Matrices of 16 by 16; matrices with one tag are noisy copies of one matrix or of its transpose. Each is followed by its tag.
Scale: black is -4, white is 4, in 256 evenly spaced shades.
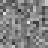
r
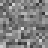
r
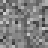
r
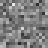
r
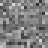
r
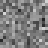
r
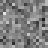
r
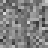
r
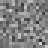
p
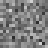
p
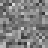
r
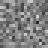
p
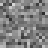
r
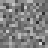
p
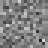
p
